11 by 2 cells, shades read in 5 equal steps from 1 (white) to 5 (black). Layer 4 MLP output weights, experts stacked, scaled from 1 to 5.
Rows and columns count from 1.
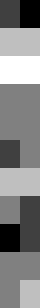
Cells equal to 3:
9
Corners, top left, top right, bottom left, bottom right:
4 5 3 2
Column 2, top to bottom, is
5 2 1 3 3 3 2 4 4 3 2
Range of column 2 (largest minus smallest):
4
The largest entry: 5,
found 2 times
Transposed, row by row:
4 2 1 3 3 4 2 3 5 3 3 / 5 2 1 3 3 3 2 4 4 3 2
